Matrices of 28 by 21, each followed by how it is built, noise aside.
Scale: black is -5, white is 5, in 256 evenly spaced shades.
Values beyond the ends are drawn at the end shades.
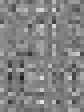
low rank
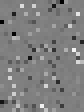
sparse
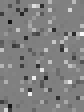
sparse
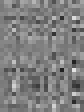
low rank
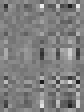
low rank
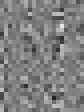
low rank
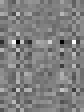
low rank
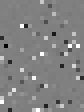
sparse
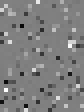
sparse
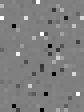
sparse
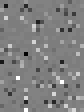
sparse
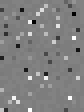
sparse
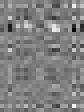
low rank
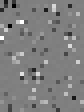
sparse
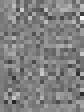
low rank
